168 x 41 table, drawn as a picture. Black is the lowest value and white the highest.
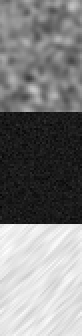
The table splits into 3 rows of 1 panel. Panel 1,1: middling, blotchy. Panel 2,1: very low, fine-grained, faint in contrast. Panel 3,1: very high, slanting up to the right, faint in contrast.
